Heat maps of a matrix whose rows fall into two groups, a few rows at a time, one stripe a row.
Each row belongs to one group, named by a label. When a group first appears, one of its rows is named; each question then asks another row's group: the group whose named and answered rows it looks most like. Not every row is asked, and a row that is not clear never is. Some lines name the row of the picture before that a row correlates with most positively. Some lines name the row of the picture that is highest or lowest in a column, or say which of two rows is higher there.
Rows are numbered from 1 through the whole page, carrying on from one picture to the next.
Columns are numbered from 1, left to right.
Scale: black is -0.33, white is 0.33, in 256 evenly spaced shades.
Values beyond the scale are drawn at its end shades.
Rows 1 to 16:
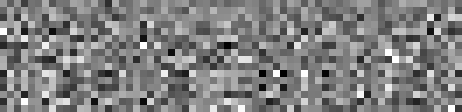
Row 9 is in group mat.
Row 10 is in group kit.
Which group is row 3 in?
mat
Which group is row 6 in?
mat
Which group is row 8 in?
kit
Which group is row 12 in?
mat
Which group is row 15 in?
mat
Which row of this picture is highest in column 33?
15
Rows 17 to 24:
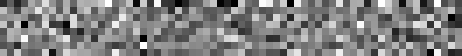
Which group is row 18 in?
kit
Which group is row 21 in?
mat
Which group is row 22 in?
mat
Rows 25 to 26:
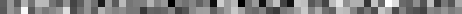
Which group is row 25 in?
kit
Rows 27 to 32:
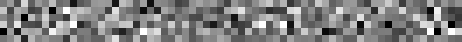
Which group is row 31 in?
mat
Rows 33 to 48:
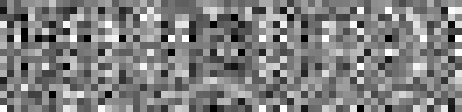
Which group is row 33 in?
mat
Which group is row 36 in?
kit
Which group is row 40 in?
kit
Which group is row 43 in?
kit
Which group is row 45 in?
mat
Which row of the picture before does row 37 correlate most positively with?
29
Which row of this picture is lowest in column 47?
35
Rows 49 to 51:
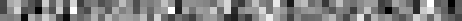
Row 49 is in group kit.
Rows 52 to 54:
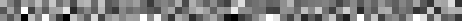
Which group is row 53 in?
mat
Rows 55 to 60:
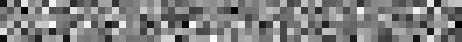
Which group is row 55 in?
mat
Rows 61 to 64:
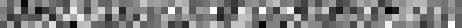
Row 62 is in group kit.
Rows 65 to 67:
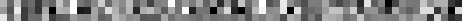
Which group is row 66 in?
kit
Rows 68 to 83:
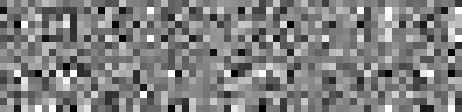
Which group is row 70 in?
kit
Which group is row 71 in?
mat
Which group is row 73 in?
kit
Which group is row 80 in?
mat
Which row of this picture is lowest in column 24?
73
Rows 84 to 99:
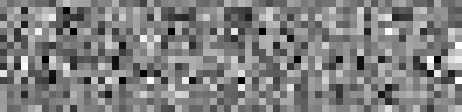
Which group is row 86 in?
mat
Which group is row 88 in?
kit
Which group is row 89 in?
mat
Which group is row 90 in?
kit
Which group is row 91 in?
kit
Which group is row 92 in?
mat
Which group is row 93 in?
mat
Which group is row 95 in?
kit
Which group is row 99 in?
kit
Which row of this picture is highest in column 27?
95
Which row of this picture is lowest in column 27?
86
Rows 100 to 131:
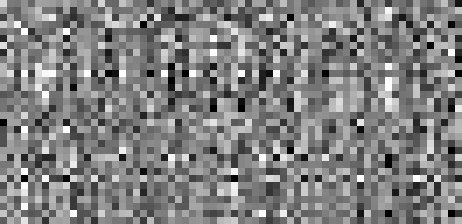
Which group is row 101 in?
kit
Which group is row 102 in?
mat
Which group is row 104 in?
mat
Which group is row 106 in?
kit
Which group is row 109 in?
kit
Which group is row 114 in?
kit
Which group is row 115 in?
kit
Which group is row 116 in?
mat
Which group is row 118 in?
mat
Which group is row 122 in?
kit
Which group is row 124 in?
mat
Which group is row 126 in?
mat
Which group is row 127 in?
mat
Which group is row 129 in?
mat
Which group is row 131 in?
mat
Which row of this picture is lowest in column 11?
112
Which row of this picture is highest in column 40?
110
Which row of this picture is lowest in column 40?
122
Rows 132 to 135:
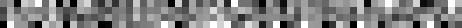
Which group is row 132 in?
kit
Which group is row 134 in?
mat
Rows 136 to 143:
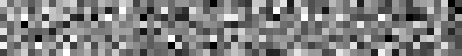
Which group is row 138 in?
mat
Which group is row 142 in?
kit
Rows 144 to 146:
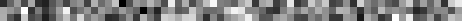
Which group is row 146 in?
mat
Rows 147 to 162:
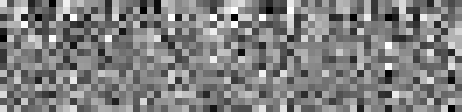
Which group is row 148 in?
mat
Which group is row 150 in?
mat
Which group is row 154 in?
kit
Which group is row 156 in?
kit
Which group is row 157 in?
kit
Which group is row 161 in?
mat
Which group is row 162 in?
kit
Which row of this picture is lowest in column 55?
160
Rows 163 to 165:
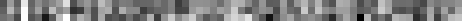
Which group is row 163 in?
mat
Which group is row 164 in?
mat
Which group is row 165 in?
mat
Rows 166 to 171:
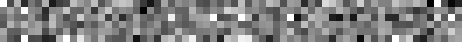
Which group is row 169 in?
mat
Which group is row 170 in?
kit
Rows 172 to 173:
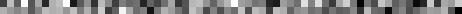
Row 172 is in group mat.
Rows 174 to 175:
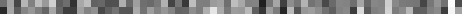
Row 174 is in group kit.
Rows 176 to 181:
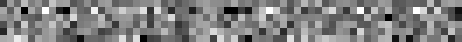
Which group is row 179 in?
mat
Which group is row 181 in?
mat
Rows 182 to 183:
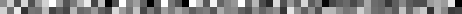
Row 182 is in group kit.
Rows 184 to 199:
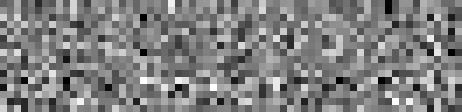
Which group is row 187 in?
mat
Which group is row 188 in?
kit
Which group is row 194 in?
mat
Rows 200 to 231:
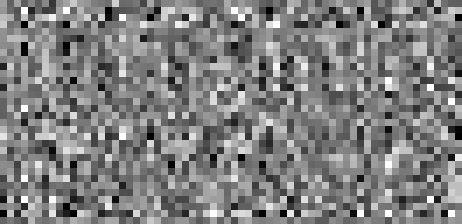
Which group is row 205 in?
mat
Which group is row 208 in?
kit
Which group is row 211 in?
kit
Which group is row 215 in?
mat
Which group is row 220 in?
mat
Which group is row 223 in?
kit
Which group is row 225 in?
mat
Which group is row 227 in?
kit
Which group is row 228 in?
mat
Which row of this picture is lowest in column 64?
230
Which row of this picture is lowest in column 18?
226
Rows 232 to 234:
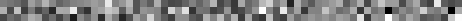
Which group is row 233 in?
kit
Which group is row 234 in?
kit
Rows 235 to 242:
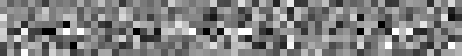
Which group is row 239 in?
mat
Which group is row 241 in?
kit
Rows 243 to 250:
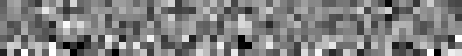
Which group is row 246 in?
mat
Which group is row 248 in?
kit
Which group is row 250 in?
mat
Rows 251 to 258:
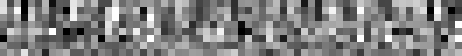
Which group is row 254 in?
kit
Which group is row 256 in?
kit
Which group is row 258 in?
mat
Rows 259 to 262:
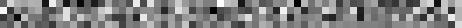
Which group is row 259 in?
mat
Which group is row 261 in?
mat
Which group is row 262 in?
kit
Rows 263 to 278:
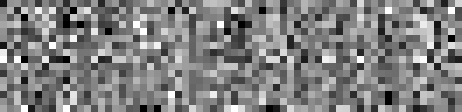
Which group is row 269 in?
mat
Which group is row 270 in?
kit
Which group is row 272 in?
mat
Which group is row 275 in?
kit
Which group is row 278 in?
mat
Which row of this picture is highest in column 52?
271
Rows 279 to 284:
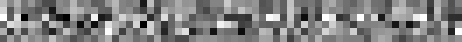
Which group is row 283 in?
kit
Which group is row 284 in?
mat
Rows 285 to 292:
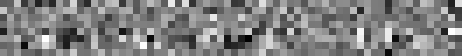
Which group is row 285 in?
kit
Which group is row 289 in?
kit
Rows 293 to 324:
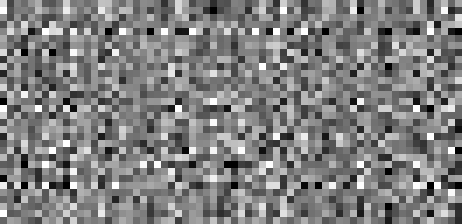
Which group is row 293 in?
kit
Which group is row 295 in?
kit
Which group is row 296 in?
mat
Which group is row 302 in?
kit
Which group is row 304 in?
kit
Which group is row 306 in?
mat
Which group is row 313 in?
mat
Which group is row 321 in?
mat
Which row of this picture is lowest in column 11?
308
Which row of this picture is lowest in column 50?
319
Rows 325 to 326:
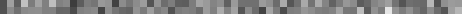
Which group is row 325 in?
mat
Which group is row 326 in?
kit
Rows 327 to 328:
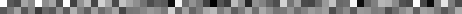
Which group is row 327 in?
kit
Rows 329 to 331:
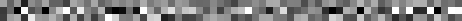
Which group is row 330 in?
mat
